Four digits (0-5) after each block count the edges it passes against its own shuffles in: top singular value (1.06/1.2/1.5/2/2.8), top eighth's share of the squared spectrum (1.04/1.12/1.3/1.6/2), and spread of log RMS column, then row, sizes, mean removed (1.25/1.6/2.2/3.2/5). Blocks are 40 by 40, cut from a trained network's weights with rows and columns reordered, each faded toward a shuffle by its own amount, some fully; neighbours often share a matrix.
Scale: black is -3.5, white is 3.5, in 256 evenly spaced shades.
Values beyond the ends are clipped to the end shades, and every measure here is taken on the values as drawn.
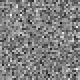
0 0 0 0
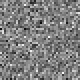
3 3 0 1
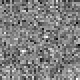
3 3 0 1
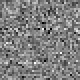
2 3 0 1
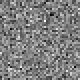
2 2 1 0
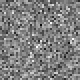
1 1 0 0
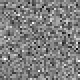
0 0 0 0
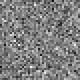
0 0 0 0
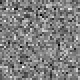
2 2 0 1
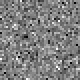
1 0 0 0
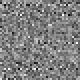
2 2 0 2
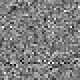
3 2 0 1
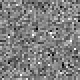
0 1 0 0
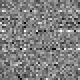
3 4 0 2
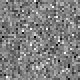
0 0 0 0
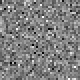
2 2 0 0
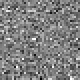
2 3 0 2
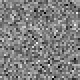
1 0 0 0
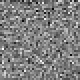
2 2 0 1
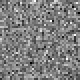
0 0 0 0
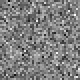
0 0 0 0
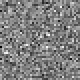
2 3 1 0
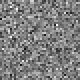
1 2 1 0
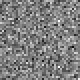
1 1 0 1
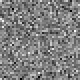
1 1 0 0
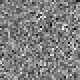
1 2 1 0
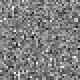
1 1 0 0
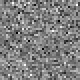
1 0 0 0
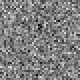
0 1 0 0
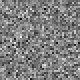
1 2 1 1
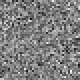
1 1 1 0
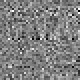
3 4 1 1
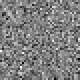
1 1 0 0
